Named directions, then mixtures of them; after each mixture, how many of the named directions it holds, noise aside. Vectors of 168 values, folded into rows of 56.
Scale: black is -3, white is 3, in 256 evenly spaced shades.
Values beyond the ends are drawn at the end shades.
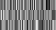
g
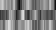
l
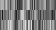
two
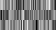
two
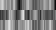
one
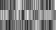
two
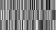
one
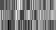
two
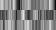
one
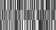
two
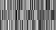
two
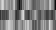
one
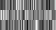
two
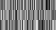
one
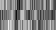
two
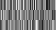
one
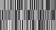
two
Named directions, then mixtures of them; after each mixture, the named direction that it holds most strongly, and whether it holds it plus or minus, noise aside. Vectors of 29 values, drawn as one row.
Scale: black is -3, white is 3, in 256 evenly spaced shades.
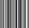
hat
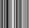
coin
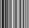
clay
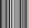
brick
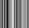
coin, plus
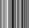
coin, minus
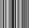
coin, minus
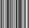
hat, plus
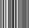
coin, minus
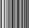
clay, minus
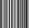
brick, plus
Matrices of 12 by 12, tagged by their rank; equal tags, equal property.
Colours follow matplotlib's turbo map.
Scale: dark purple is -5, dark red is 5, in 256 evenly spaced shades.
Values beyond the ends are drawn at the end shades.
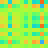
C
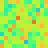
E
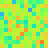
E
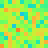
E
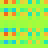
C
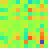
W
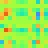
W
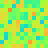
E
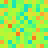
E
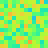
E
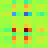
C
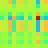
C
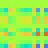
C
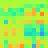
W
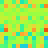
W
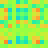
W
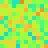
E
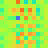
W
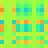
C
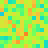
E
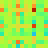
W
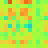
W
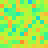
E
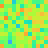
E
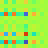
C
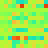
W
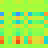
C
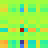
C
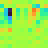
W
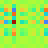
C
